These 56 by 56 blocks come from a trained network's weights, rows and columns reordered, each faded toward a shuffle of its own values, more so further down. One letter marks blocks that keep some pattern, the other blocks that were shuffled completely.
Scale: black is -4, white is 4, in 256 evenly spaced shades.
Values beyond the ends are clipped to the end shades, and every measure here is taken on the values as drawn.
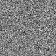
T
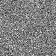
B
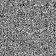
T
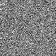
T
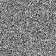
B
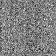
T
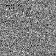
T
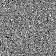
B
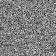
B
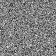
B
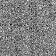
T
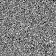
B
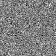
T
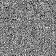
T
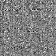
T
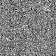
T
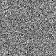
T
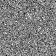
B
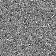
B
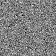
B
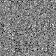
T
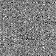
T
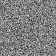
B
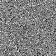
B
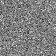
B
